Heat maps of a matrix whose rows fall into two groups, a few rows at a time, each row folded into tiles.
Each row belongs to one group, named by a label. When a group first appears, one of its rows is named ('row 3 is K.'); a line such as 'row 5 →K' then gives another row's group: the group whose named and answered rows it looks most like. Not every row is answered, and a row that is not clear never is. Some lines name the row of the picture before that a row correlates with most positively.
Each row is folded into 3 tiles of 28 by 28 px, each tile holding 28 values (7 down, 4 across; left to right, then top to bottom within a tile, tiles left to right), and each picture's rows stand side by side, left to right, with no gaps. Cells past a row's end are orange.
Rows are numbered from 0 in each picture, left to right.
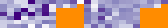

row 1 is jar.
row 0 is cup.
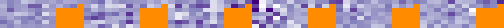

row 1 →cup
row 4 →jar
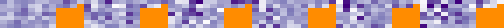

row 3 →jar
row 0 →cup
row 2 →cup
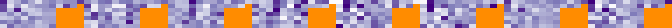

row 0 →jar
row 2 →cup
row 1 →cup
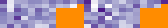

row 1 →jar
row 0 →jar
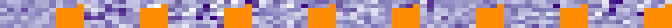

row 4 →jar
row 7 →cup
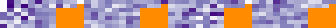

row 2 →cup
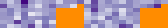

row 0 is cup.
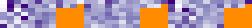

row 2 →jar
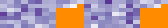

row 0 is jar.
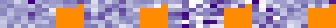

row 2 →cup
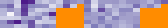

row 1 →jar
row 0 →cup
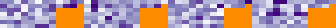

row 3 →cup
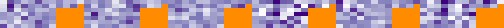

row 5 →cup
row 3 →cup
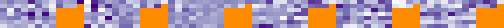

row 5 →cup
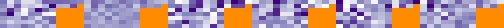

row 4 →jar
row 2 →cup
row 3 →cup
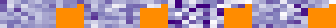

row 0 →jar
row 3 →cup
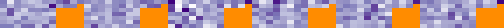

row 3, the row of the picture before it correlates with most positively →1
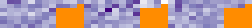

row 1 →cup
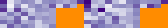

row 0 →jar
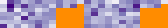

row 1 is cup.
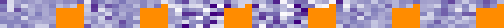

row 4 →jar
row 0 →jar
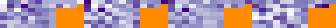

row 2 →jar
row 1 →jar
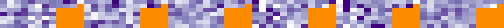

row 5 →jar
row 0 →cup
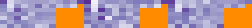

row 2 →jar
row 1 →jar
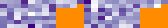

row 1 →jar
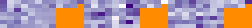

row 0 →jar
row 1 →cup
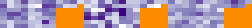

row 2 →cup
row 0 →cup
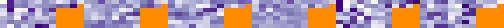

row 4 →jar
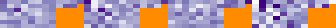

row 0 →jar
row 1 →jar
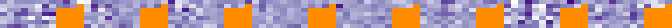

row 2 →jar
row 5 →cup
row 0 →cup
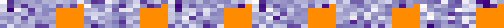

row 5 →cup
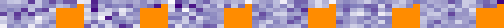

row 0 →cup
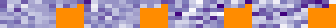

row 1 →jar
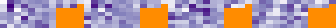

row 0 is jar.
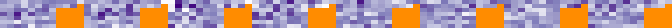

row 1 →cup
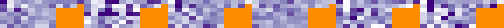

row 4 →jar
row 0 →jar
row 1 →cup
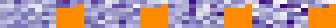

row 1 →cup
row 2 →cup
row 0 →cup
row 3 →cup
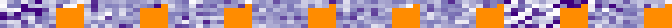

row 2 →cup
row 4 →jar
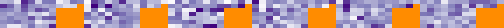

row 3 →jar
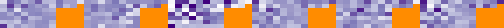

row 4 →cup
